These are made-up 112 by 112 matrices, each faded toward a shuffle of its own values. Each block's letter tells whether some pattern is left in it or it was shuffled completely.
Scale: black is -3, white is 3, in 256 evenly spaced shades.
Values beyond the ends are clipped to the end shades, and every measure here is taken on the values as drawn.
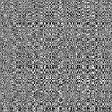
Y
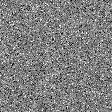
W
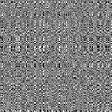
Y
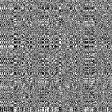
Y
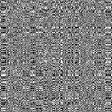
Y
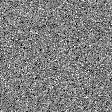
W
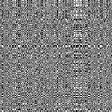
Y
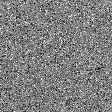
W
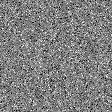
W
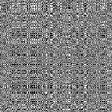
Y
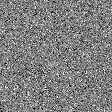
W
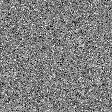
W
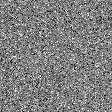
W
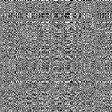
Y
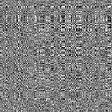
Y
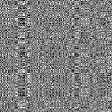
Y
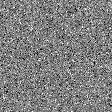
W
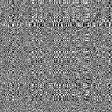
Y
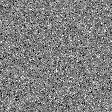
W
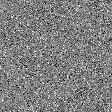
W
